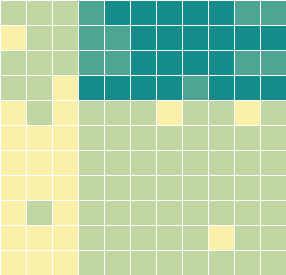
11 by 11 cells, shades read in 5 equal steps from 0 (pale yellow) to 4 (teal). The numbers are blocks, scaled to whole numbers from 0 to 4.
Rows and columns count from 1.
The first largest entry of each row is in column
5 6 6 4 2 4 4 4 2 4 4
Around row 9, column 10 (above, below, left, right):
1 1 1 1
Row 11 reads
0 0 0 1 1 1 1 1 1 1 1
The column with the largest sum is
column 6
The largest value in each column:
1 1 1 4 4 4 4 4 4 4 4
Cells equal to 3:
10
